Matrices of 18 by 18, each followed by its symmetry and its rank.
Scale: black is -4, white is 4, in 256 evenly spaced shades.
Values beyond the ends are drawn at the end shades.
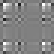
symmetric, rank one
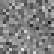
antisymmetric, full rank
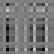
neither, rank one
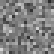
antisymmetric, full rank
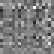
neither, rank three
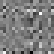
neither, rank three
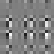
neither, rank one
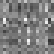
neither, rank three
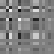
symmetric, rank one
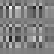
neither, rank one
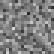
antisymmetric, full rank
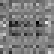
neither, rank three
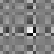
symmetric, rank one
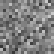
antisymmetric, full rank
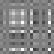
symmetric, rank one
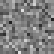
antisymmetric, full rank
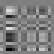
neither, rank one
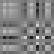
symmetric, rank one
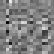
neither, rank three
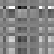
neither, rank one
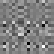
neither, rank three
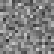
antisymmetric, full rank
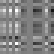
neither, rank one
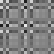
symmetric, rank one
